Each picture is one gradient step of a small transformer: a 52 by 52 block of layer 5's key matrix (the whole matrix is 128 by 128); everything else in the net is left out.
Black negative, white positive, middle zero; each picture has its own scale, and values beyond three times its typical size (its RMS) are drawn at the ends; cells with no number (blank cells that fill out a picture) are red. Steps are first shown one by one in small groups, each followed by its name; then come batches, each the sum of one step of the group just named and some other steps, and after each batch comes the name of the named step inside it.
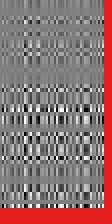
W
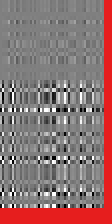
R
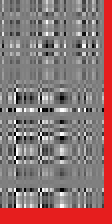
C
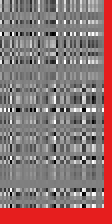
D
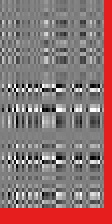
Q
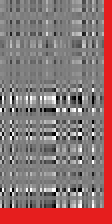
C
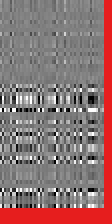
D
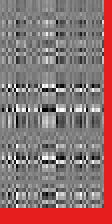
Q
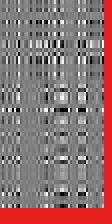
R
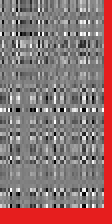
D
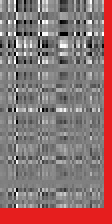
Q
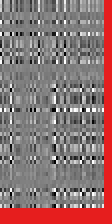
D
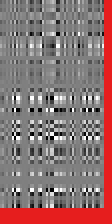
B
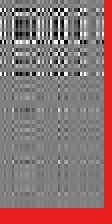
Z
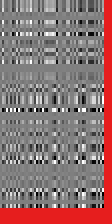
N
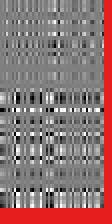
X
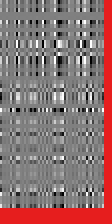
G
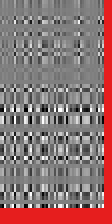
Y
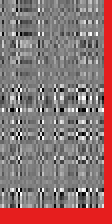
Z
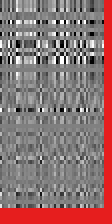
N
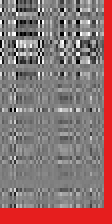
Z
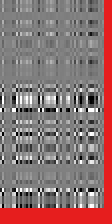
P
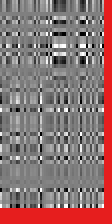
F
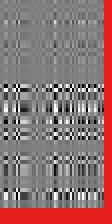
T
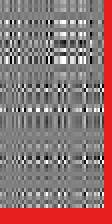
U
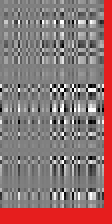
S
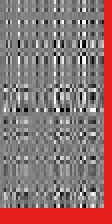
T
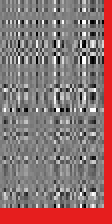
T
